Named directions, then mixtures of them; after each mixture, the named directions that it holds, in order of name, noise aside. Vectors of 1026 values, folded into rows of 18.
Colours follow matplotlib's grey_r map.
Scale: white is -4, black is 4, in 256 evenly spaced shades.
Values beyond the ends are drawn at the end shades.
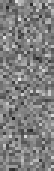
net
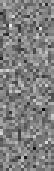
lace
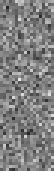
net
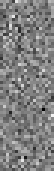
lace, net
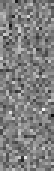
lace, net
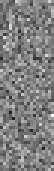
lace, net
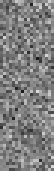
net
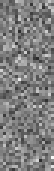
net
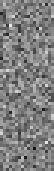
lace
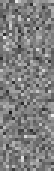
lace, net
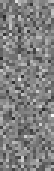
lace, net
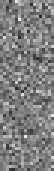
net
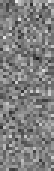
net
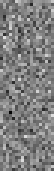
lace, net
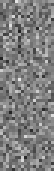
lace, net
